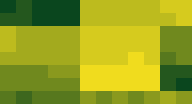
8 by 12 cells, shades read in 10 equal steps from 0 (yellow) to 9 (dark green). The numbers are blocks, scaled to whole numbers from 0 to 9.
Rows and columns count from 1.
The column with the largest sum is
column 3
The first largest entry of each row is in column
1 3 11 11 11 11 12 2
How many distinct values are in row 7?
4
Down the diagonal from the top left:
9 8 3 3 3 0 0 4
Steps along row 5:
same same same same down same same down up up down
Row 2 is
8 8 9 9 9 2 2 2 2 2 2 1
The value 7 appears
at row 8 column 2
